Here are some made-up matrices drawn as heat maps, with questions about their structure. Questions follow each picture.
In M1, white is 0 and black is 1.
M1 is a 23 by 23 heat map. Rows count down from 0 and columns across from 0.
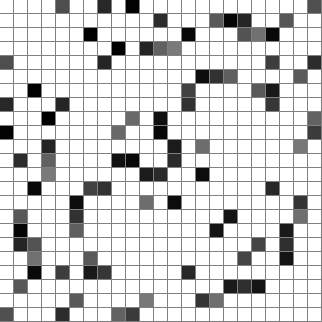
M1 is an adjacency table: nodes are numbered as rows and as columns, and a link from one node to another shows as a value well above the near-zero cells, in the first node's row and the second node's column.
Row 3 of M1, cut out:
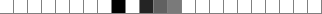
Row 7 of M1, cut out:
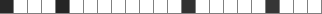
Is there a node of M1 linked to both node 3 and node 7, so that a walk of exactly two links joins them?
no
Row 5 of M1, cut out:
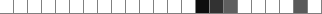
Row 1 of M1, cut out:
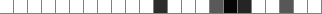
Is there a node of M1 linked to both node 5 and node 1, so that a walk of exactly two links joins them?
yes
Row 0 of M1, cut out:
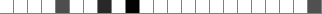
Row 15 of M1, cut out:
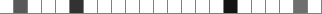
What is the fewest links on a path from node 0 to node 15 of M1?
4
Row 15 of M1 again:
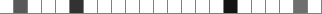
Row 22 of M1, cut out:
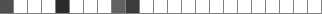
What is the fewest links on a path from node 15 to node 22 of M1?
4
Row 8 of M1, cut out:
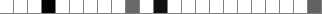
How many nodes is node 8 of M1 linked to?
4
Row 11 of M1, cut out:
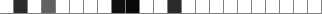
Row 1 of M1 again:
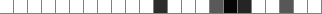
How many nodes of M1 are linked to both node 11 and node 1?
0
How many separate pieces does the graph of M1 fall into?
1
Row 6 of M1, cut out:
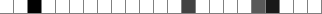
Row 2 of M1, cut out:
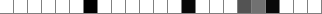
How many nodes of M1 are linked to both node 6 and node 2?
3
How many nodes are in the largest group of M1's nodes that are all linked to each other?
4
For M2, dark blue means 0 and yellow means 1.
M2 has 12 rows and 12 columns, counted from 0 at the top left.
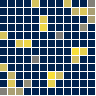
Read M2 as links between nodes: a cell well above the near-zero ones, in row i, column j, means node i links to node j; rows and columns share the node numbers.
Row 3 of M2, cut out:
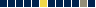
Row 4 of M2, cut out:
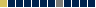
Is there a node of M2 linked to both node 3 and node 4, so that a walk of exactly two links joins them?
no
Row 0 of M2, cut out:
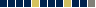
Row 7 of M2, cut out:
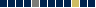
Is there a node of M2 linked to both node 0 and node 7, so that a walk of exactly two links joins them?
yes
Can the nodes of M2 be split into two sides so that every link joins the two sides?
yes
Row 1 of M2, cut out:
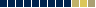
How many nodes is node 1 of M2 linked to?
3
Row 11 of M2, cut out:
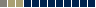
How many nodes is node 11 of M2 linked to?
3
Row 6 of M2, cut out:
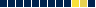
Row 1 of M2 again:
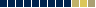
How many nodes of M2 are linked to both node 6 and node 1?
2
